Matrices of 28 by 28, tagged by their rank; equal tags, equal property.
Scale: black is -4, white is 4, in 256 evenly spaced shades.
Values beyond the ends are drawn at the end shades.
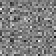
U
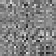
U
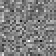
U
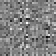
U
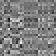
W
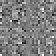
U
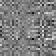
W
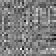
U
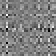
W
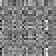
W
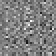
U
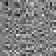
U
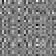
W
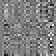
W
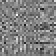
U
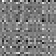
W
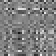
W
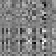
W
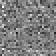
U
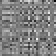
W
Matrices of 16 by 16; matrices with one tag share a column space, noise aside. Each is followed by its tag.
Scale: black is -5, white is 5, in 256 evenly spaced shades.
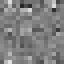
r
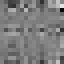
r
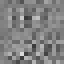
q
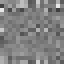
r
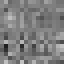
q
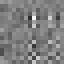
q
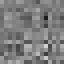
q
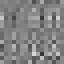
q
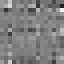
r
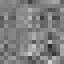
q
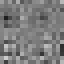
q
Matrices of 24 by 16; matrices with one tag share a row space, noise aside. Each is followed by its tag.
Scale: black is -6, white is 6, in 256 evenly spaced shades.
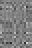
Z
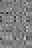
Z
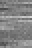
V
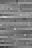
V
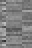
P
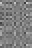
Z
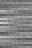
V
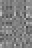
Z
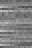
V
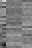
P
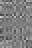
Z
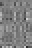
Z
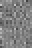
Z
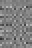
Z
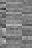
P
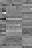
P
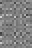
Z
